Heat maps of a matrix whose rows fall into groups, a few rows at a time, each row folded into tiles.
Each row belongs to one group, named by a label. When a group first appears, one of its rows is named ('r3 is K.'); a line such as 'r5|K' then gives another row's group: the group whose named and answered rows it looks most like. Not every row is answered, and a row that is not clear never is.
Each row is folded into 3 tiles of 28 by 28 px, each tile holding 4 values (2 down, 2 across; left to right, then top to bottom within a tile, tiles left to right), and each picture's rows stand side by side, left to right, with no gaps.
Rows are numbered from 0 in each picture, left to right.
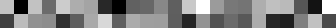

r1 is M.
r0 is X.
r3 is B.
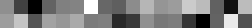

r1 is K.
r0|M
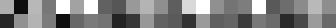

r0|X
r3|K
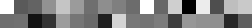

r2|X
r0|K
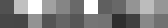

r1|K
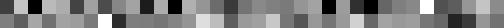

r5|K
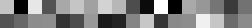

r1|B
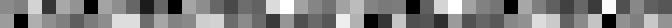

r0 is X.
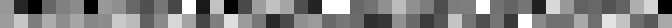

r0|M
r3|B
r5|X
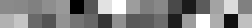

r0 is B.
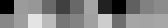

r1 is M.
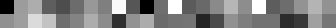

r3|K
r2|K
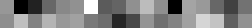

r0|M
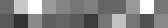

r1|X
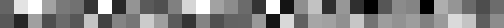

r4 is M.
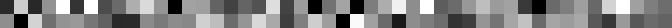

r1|K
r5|K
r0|X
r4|X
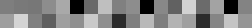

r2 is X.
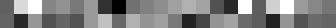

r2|B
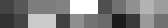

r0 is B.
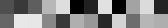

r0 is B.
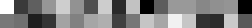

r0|K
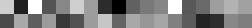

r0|X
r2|K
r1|M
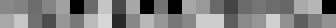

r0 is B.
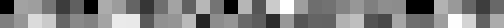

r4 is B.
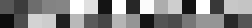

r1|X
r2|X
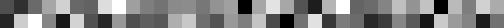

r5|X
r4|K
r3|B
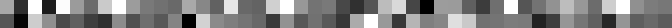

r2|X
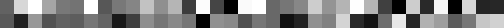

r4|B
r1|K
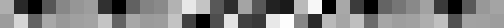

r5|M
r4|M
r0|M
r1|M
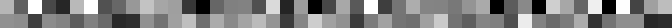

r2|M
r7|X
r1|K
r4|X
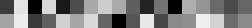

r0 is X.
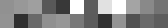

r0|B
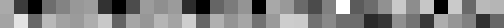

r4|K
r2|M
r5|X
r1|M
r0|M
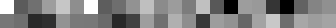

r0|K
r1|K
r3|M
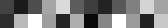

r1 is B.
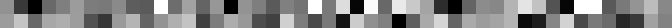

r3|X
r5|M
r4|X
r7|K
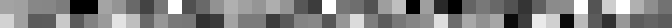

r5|M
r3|B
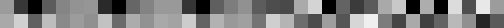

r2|M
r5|X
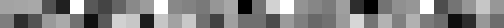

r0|B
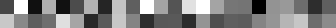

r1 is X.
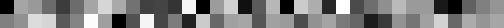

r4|K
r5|M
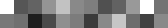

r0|K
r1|X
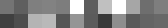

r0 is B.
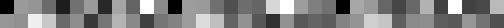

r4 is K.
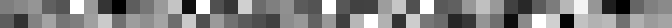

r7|M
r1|M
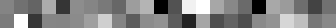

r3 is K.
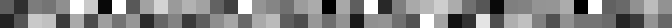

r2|B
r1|X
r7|K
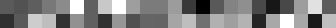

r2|M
